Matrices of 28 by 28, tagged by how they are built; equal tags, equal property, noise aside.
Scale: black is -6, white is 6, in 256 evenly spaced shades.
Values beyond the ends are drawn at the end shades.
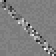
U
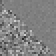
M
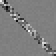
U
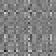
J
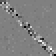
U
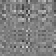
J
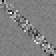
U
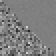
M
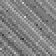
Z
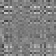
J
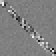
U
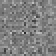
J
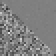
M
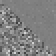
M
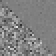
M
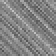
Z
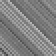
Z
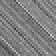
Z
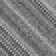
Z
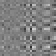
J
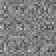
J
